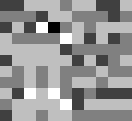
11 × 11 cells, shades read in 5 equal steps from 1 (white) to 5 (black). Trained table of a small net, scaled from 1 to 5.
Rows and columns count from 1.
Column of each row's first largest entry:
1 4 5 8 6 1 2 1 2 7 1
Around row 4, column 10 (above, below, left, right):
2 3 2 3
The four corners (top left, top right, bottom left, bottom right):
4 2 4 3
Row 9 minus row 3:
-2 2 -3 1 -4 0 2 0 2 2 2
